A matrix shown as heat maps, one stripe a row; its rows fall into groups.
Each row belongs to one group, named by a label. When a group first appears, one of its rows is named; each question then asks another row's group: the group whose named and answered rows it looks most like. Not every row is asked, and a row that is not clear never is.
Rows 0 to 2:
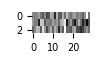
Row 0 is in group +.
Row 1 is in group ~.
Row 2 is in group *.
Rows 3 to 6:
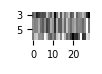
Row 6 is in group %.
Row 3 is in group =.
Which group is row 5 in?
+
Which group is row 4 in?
+
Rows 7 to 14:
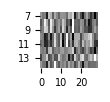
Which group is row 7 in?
~
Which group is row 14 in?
~
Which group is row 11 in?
=
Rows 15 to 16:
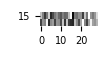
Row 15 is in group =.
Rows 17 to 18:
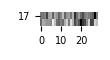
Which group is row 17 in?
~
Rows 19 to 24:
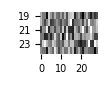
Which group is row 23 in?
%
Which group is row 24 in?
~
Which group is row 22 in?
=
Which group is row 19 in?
~
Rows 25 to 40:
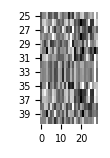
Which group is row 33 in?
+
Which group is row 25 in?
+
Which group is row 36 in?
%
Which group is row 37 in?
%
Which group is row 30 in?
~
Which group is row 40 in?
+
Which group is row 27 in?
*
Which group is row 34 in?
+
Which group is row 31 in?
%
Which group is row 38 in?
*
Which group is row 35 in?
+
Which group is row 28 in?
%
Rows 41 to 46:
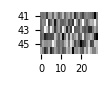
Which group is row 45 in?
%
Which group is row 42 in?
+
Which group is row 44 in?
=
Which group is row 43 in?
*
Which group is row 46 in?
=
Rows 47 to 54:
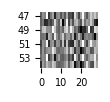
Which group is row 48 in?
=
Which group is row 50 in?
~
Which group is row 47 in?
+
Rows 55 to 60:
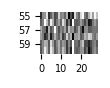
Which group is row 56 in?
*
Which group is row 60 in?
*
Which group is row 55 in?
+
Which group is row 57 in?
~
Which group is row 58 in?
=
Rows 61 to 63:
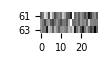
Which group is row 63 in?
~
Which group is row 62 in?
=
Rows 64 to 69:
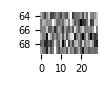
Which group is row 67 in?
~
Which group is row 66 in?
+
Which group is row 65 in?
%
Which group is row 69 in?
~
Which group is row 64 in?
=
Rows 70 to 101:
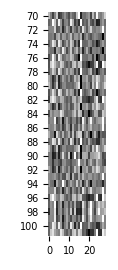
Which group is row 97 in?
+
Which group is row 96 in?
%
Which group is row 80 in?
=
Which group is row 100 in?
*
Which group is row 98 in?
+
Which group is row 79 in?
=
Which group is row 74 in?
*
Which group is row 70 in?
=
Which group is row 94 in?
~
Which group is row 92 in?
=
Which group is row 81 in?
*
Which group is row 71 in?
*
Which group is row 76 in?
*
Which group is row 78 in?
*
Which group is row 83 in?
=
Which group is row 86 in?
+
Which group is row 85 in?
+
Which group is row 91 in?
=
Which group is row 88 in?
*
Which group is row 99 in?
+
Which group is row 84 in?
%
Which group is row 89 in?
=
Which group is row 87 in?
~
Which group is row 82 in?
%
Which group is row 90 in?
=
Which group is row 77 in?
%
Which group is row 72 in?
+
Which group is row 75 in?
~
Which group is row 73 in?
~
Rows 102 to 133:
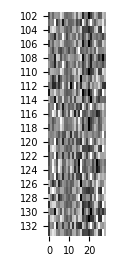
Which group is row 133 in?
%
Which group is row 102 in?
%
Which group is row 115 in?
+
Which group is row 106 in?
%
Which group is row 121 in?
%
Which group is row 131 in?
%
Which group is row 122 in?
+
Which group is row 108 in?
~
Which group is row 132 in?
+
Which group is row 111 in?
=
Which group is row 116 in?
*
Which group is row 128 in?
=
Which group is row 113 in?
%
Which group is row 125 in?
+
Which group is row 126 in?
=
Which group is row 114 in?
~
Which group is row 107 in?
=
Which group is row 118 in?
%
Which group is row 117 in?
%
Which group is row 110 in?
%
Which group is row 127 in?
%
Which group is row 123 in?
*
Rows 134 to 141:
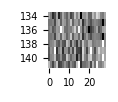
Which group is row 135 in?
~
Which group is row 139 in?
+
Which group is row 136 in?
%
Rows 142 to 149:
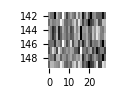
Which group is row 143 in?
%
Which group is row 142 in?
~
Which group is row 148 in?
~
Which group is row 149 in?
%
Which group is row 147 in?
*
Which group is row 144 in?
=
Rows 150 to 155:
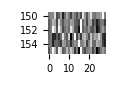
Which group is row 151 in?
*
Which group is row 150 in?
+
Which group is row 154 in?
=
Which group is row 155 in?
*
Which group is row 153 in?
=
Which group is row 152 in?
*
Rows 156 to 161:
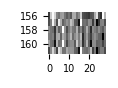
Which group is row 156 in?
%
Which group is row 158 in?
~
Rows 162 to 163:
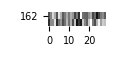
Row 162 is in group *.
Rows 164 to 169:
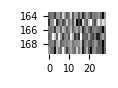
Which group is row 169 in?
~
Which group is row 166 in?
~
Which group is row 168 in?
~
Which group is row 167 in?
*
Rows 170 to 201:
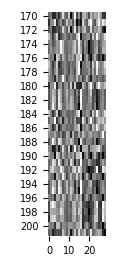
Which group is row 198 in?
%
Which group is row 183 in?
*
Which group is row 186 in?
=
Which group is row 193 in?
~
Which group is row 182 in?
*
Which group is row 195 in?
*
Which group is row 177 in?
=
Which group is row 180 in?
+
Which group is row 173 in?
=
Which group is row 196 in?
~
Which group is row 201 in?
=
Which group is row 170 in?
=
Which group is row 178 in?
=
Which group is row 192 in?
%
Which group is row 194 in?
*
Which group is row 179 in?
~
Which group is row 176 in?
~
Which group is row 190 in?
~
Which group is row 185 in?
+
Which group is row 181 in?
*
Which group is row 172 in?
=
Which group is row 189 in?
=
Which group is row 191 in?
*
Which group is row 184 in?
=
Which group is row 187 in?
+
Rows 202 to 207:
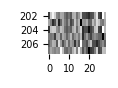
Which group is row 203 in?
=
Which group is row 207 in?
%
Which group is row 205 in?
~
